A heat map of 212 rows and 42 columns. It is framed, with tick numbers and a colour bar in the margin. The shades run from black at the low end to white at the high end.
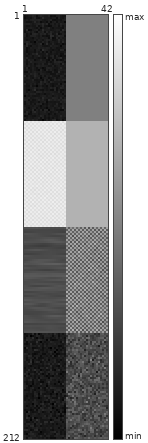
The table splits into 4 rows of 2 panels. Panel 1,1: very low, fine-grained, faint in contrast. Panel 1,2: middling, flat. Panel 2,1: very high, checkered, faint in contrast. Panel 2,2: high, flat. Panel 3,1: low, streaked across, faint in contrast. Panel 3,2: middling, checkered, strong in contrast. Panel 4,1: very low, fine-grained, faint in contrast. Panel 4,2: low, fine-grained.
